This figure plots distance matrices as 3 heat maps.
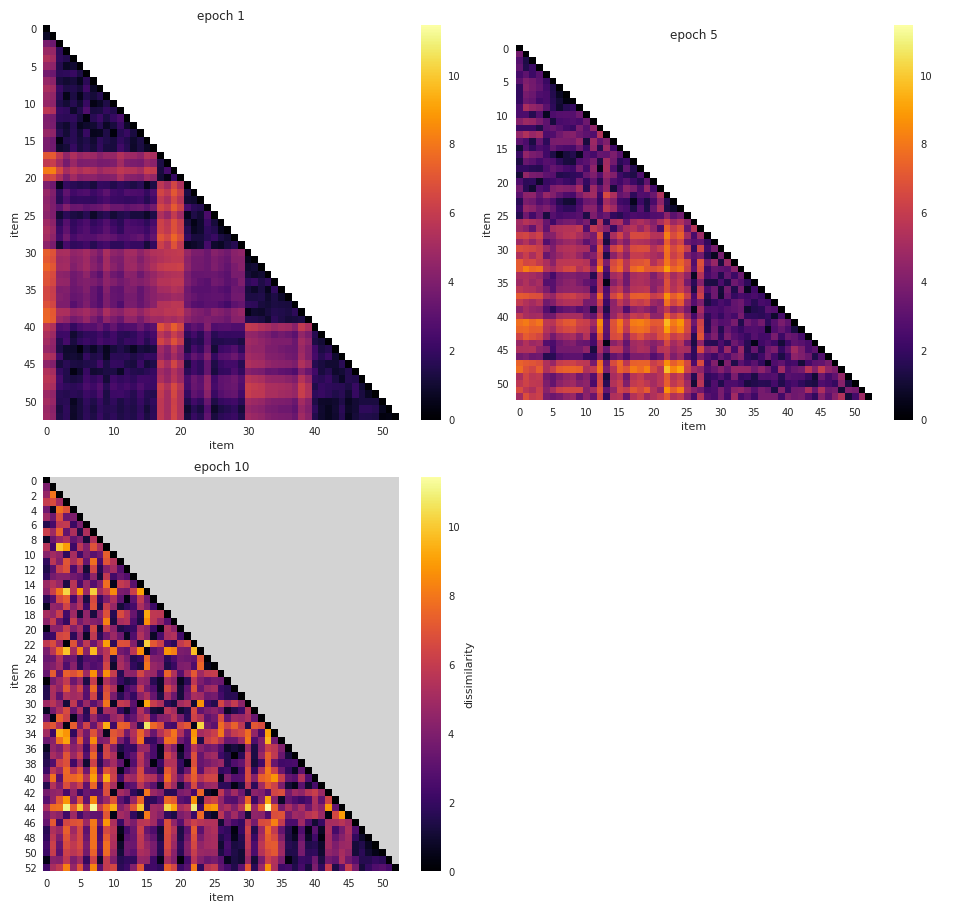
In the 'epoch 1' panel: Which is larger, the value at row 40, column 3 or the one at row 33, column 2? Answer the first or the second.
the second
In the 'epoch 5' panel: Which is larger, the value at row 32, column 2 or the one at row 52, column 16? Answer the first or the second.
the first
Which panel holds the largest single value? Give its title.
epoch 10
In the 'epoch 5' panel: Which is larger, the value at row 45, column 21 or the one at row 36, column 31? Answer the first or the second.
the first
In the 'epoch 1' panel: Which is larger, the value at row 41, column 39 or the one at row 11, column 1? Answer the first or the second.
the second
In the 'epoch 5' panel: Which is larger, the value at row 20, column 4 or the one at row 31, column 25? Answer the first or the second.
the second
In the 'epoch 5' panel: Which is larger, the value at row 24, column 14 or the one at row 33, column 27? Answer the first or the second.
the second
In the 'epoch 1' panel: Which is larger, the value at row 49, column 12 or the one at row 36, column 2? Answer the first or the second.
the second
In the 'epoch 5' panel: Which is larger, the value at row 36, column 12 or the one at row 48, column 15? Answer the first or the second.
the second
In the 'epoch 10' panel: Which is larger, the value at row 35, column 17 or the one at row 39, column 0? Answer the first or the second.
the first
